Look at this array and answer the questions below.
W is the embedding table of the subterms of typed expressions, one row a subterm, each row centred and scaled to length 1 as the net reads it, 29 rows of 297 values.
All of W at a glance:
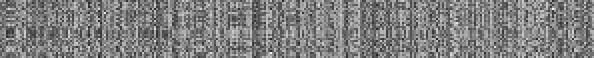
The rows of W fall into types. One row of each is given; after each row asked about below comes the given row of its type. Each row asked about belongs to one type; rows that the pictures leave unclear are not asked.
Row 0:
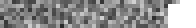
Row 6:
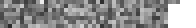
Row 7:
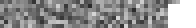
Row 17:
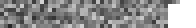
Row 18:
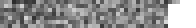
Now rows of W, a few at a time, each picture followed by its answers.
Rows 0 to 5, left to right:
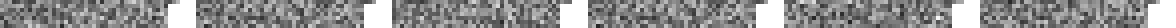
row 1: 17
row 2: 6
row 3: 17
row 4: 7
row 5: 0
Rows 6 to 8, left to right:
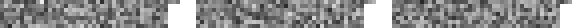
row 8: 0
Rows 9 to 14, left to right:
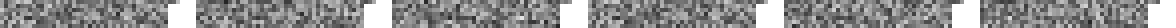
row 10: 0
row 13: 17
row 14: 6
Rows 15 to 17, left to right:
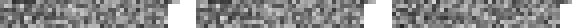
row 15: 18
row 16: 18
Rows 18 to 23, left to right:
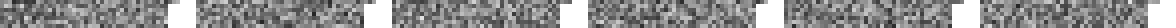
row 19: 17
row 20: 6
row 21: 0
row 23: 7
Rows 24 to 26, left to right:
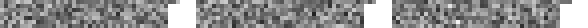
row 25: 17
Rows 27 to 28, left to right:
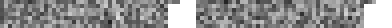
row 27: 6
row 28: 0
